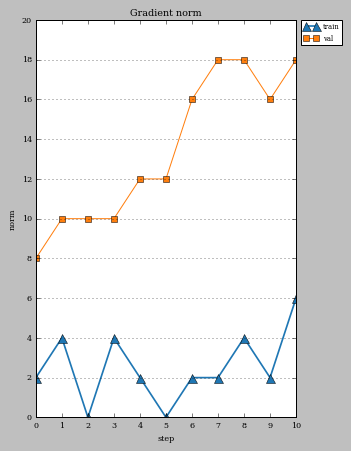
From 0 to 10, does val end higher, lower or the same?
higher
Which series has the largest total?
val
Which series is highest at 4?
val
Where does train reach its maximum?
10
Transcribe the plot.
Title: Gradient norm
x-axis: step, ticks 0 1 2 3 4 5 6 7 8 9 10
y-axis: norm, ticks 0 2 4 6 8 10 12 14 16 18 20
Legend: train, val
Values:
train: 2 4 0 4 2 0 2 2 4 2 6
val: 8 10 10 10 12 12 16 18 18 16 18
